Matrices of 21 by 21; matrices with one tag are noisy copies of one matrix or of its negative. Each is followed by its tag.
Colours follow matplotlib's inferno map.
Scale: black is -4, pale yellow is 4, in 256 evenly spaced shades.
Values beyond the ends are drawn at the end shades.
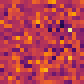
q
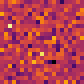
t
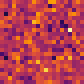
q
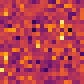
q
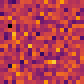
t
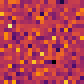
t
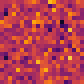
q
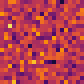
t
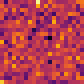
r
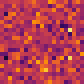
q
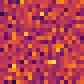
t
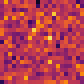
r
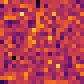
r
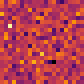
t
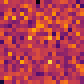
r
